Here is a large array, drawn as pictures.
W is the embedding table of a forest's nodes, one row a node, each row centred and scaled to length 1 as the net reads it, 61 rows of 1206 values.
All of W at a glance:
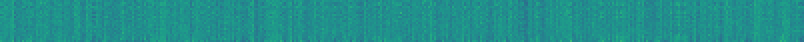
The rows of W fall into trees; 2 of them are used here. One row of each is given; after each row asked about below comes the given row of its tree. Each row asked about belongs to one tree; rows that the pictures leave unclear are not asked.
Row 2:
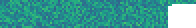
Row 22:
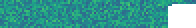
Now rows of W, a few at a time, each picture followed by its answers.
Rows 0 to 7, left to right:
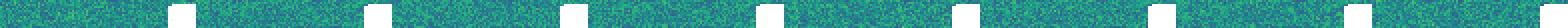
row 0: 2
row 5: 22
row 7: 22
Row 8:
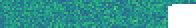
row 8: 22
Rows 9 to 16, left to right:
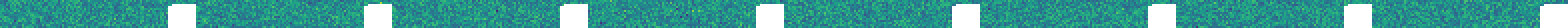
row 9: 2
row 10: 2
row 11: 2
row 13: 22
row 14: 2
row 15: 2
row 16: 22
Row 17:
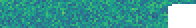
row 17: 22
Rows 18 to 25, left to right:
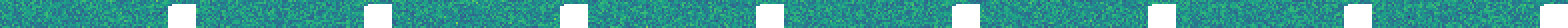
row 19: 22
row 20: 22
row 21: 2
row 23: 2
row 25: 22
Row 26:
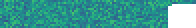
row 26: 22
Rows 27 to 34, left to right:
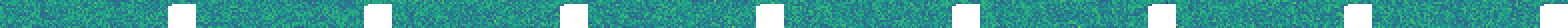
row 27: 2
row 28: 2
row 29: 22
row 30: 2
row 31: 22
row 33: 22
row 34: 22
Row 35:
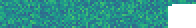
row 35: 2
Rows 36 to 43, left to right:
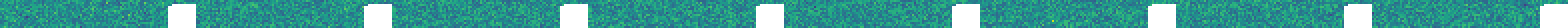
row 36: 22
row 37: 22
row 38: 2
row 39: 2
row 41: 2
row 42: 22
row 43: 2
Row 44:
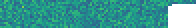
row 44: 22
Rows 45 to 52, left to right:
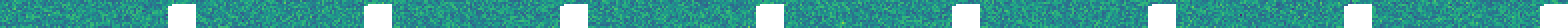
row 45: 2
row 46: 2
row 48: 2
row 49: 22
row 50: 22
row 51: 22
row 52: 2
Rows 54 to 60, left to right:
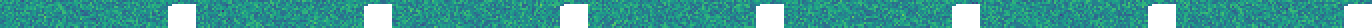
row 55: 22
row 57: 22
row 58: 22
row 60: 22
